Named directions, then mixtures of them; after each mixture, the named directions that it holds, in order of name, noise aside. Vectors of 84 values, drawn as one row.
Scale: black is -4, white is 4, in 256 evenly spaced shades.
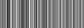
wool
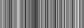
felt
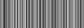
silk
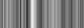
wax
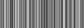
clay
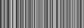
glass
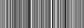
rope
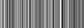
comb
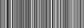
glass, rope, wool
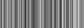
comb, felt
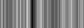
wax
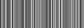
glass, rope, wool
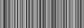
silk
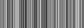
clay, felt, wool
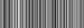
felt, silk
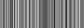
clay, silk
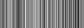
felt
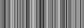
silk, wax, wool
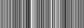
rope, wax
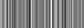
comb, rope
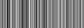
wool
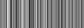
wool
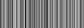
clay, felt, glass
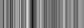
clay, wax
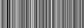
comb, rope, wool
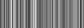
glass, silk, wax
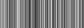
comb, felt, rope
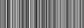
wool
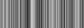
felt, wax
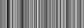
glass, wool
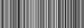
felt, glass, silk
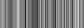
felt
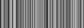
glass
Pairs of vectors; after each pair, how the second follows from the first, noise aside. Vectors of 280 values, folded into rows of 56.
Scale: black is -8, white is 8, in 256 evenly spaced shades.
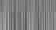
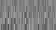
sign-scrambled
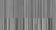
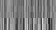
scaled up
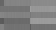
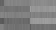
copied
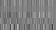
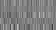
copied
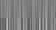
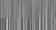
copied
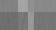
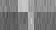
scaled up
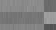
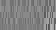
sign-scrambled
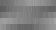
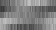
scaled up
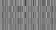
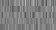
sign-scrambled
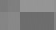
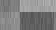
scaled up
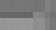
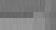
copied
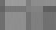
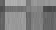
scaled up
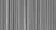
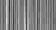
scaled up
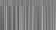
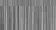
copied
